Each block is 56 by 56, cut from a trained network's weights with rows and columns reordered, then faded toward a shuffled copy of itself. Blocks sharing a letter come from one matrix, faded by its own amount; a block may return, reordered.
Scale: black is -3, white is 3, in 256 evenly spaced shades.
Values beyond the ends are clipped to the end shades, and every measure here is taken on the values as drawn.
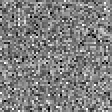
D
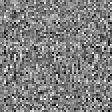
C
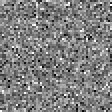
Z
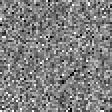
D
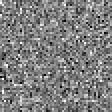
Z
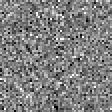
Z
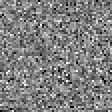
D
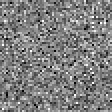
Z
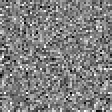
D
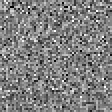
D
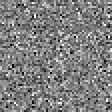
Z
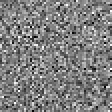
C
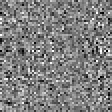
C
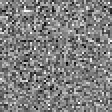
D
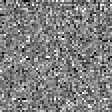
D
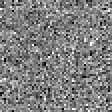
Z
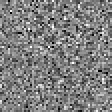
D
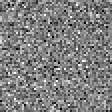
Z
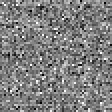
Z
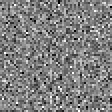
D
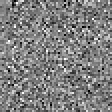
C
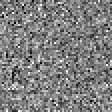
Z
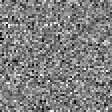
D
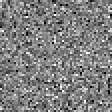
Z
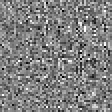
C
